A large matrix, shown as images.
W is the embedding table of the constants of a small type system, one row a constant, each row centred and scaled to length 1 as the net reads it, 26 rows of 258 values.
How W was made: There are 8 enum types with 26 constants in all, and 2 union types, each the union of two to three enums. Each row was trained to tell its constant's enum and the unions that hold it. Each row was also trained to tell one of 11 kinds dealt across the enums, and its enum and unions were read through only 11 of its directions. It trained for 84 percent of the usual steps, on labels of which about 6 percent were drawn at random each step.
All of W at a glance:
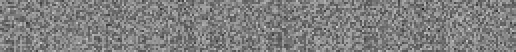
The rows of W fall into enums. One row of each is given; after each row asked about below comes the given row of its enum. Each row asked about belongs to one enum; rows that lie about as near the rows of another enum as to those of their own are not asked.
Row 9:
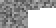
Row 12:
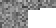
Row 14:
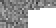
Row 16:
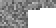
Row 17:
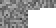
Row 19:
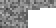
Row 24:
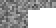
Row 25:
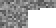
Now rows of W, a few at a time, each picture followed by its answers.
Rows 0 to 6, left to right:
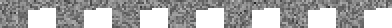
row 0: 19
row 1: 24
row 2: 16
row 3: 17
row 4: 25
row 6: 17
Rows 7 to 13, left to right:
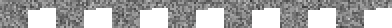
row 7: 16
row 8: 9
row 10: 25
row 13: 19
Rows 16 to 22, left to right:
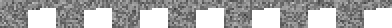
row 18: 25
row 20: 19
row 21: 25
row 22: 16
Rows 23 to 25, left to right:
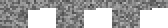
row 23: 19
